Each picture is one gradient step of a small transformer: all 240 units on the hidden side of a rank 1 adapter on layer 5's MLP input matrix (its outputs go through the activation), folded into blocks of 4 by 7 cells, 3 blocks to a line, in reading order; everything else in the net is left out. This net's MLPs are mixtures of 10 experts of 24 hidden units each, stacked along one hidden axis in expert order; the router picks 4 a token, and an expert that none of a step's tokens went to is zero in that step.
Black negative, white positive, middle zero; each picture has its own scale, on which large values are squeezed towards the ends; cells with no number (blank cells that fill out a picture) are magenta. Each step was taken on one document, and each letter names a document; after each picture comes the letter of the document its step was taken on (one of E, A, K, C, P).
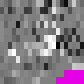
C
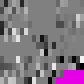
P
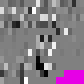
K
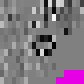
K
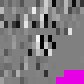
K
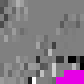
P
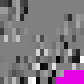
P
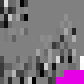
P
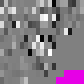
K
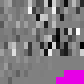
C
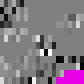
P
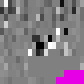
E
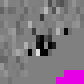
E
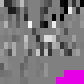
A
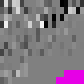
A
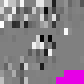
K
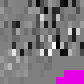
C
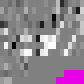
A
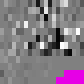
C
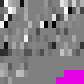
A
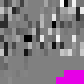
A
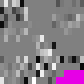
P
